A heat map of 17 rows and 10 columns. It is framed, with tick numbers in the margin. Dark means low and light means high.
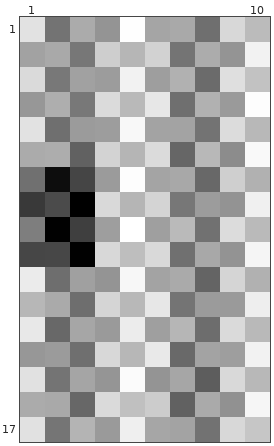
In the middle left lies a patch that is lower than the rest. The ninth with the lowest average is the middle left. Upright stripes repeat 2 times across the table.
